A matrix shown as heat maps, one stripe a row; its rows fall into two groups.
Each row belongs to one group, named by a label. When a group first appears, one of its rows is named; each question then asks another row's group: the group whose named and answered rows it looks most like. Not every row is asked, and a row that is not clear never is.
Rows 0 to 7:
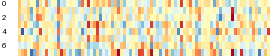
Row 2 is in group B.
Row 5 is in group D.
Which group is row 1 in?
B
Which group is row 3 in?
D
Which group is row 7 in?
B
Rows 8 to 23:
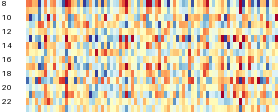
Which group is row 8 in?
B
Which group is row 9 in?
B
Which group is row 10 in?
D
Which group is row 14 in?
B
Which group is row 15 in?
D
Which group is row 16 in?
B
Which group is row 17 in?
B
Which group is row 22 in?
B
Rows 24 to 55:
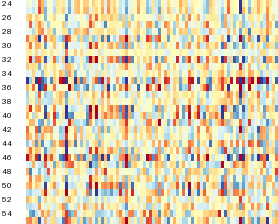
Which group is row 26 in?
D
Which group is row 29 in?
B
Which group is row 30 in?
D
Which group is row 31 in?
B
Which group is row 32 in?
D
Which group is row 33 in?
B
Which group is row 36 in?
B
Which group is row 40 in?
D
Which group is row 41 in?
B
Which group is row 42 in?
B
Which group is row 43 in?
B
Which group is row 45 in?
D
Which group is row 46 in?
B
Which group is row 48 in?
D
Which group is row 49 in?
D
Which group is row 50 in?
D
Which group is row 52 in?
B
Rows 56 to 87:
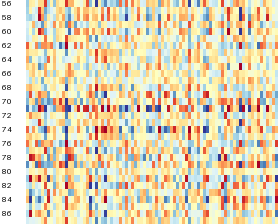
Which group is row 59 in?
B
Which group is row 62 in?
B
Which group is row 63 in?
D
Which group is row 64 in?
D
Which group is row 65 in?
B
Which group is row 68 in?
D
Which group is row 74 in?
D
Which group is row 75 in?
D
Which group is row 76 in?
B
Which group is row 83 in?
D
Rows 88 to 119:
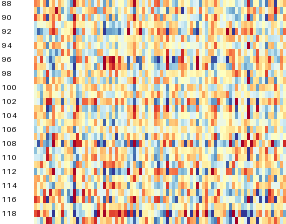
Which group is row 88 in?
B
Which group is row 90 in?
B
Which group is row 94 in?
B
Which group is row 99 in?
B
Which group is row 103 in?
B
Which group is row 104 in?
B
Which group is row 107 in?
B
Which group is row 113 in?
B
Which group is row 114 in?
D
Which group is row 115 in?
B
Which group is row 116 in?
B
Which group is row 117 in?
D
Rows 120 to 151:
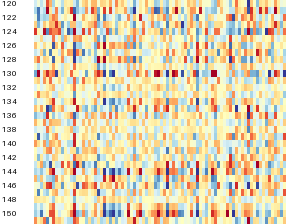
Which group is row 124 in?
B
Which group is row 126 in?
D
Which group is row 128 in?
D
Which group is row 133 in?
D
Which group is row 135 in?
B
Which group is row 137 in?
B
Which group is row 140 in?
B
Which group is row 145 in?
D
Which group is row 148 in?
D
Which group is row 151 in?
B
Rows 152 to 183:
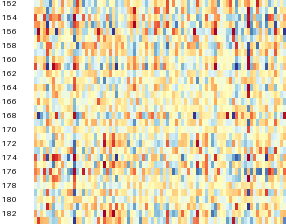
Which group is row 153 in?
B
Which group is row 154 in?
B
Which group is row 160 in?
B
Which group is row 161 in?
B
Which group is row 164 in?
B
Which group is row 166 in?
D
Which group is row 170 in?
B
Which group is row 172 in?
D
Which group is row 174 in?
B
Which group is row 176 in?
B
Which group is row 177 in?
B
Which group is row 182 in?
D
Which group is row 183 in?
D
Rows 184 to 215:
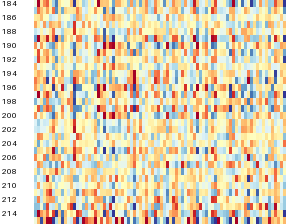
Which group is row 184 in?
D
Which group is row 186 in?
D
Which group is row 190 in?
D
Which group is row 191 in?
D
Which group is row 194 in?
B
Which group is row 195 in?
B
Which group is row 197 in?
D
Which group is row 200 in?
D
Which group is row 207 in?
B
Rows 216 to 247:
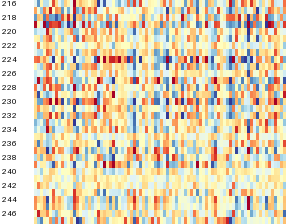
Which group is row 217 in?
B
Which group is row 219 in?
B
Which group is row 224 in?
D
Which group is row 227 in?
D
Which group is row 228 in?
B
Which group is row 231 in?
D
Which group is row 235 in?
B
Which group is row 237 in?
B
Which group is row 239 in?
D
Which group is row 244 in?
B
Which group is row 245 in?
B
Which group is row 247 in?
D
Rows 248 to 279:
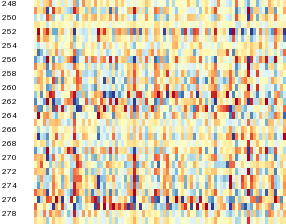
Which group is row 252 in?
D
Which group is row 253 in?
D
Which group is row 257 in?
B
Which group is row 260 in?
B
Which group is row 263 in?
D
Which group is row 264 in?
D
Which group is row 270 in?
B
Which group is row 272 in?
B
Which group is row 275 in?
B
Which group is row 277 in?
D
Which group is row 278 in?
B
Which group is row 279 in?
B
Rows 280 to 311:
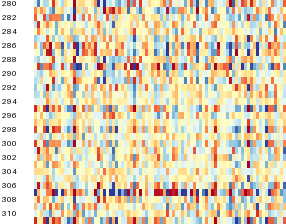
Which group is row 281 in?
D
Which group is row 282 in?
B
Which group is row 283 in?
D
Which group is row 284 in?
B
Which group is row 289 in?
D
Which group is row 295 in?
B
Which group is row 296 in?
D
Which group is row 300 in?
B
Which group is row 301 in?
D
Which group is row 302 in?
D
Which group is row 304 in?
D
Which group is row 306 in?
D
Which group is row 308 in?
D
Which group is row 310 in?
B
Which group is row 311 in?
B
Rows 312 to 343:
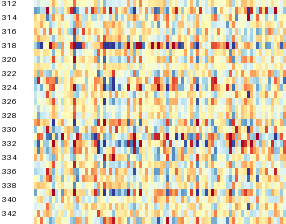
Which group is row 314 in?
B
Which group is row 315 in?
D
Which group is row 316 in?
B
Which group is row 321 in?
D
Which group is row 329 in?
D
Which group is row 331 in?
B
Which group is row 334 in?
D
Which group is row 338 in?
D
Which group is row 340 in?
B
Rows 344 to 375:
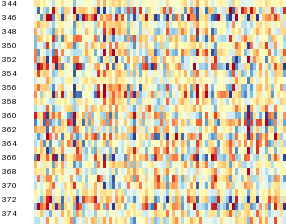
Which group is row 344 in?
D
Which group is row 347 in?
D
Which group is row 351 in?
D
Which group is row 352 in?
B
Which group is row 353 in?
D
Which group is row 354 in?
D
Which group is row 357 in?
D
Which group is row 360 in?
B
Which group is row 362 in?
B
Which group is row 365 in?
B
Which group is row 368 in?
B
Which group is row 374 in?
B
